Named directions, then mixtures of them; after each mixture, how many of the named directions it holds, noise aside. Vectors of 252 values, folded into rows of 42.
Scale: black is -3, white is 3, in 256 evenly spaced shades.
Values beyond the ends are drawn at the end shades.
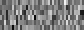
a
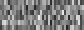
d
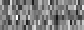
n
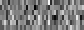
three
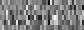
three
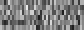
one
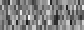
two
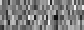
three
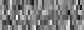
two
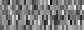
two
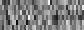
two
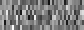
one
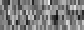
two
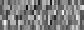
two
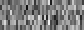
three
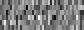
two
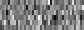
three
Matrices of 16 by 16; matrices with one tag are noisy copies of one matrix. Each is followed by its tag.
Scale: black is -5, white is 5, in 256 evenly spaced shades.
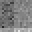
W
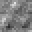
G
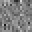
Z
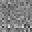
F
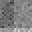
W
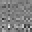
F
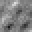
G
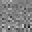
F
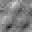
G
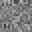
Z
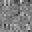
Z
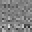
F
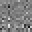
F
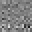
F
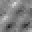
G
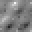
G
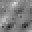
G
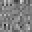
Z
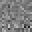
F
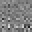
F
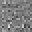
F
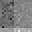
W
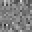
Z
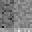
W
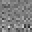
F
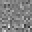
F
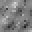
G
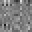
Z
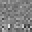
F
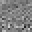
F
